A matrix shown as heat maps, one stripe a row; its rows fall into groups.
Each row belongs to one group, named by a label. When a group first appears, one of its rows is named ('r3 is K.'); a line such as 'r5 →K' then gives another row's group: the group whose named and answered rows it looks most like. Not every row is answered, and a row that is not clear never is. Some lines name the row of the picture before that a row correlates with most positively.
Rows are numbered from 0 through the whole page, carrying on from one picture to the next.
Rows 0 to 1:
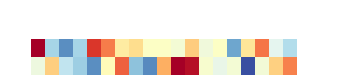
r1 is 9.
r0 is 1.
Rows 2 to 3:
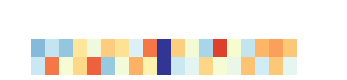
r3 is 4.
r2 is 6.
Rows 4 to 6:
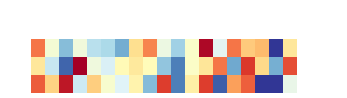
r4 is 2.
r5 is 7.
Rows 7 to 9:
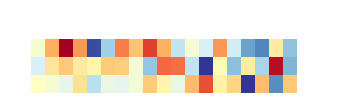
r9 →2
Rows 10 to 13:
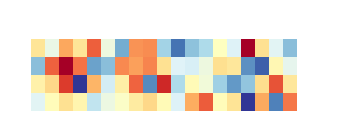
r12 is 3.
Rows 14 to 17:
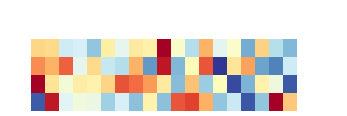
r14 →2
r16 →1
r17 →9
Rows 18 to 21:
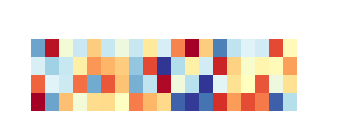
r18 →9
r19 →6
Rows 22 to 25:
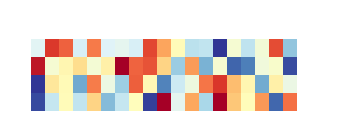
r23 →1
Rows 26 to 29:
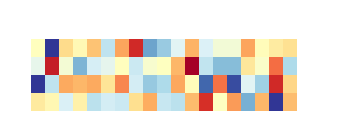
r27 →9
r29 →2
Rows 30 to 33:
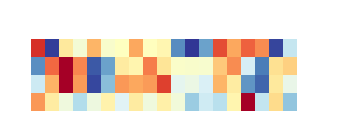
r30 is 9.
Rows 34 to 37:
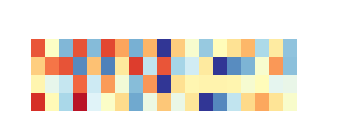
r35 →3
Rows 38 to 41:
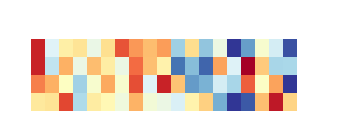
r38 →1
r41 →3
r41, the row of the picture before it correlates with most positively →35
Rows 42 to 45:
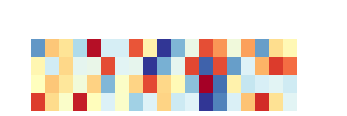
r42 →4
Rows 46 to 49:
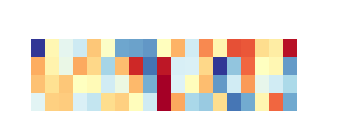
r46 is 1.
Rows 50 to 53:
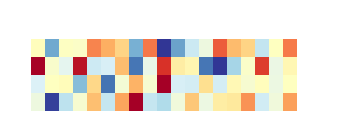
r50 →6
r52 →3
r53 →7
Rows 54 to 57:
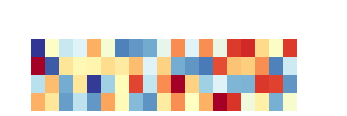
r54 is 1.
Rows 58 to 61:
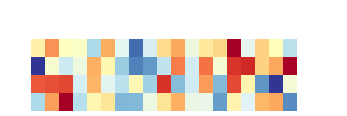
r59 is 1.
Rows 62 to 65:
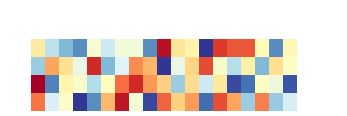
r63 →4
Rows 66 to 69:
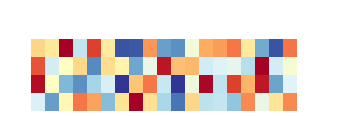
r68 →2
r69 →7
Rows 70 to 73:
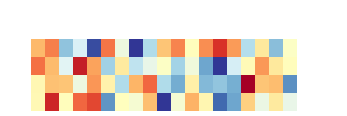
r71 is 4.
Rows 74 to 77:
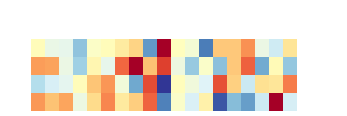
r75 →3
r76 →6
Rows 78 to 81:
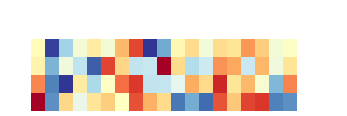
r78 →7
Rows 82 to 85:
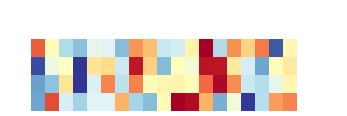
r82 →2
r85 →9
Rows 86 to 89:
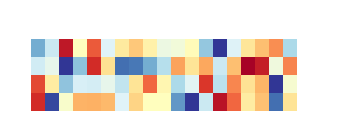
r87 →1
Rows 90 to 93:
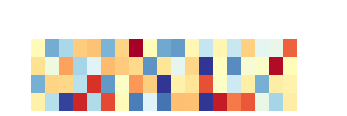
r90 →7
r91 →3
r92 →4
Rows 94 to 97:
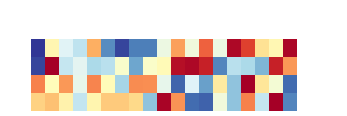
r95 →9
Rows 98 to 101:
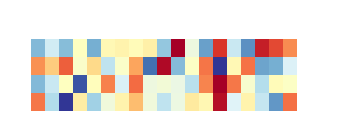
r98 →6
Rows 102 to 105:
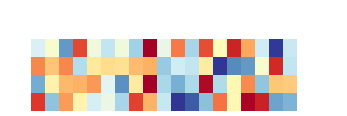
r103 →3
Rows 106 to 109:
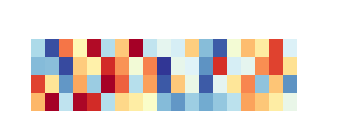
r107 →6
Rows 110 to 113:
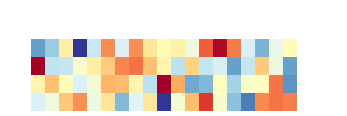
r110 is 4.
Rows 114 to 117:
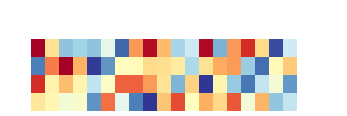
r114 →2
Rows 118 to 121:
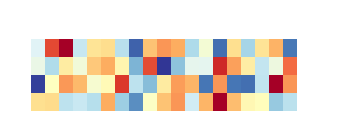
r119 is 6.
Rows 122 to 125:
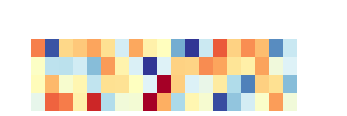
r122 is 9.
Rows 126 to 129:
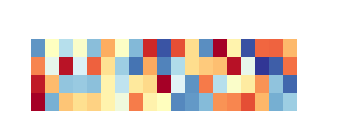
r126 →6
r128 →2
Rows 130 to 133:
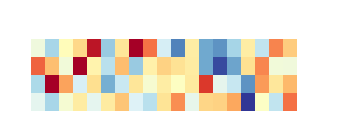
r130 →7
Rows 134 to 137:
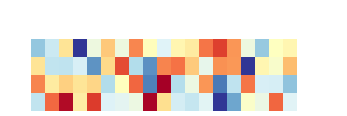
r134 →4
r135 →9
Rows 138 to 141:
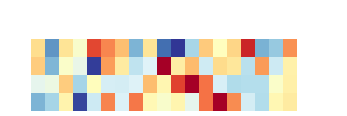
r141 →4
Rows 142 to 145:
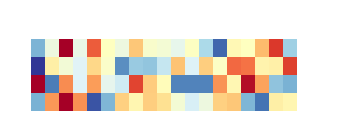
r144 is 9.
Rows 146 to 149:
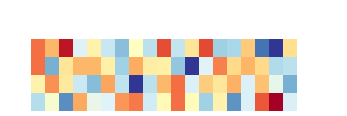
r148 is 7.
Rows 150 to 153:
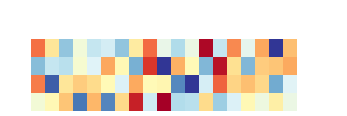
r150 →2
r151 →6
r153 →3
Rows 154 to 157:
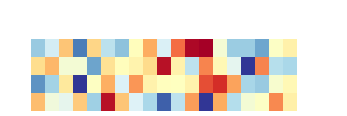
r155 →2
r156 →4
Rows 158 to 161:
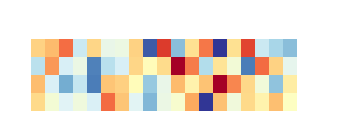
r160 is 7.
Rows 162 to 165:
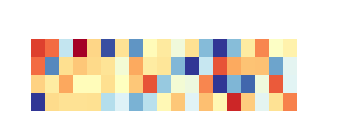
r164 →3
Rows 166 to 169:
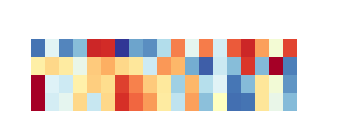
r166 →1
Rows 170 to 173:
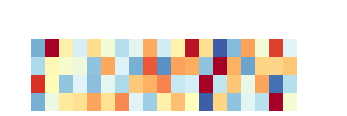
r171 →6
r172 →2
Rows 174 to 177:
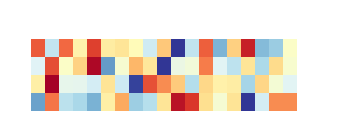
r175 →4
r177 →9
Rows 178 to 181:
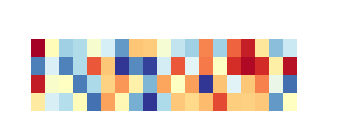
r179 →1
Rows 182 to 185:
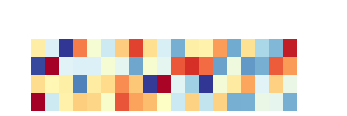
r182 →7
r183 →9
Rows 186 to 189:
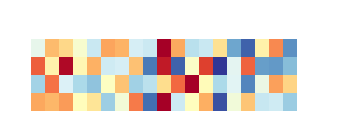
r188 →9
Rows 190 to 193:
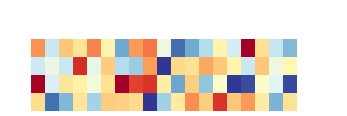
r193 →7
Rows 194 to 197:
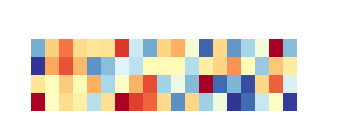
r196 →3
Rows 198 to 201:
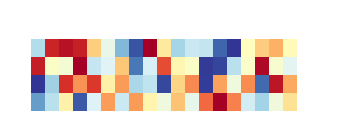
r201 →4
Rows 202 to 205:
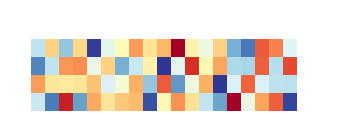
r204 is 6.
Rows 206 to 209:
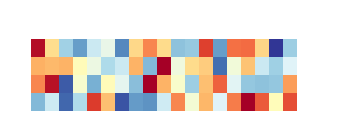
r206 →2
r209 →1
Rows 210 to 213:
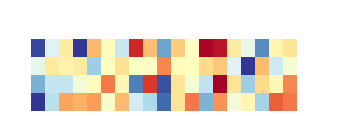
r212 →6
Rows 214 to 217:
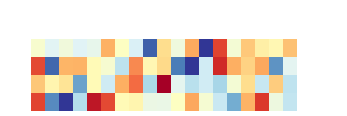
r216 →3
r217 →1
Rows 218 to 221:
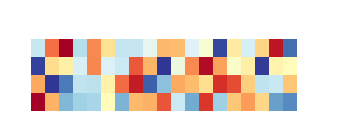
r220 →7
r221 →2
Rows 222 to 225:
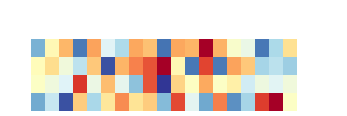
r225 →6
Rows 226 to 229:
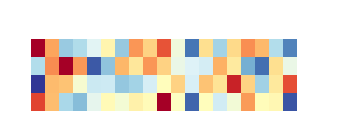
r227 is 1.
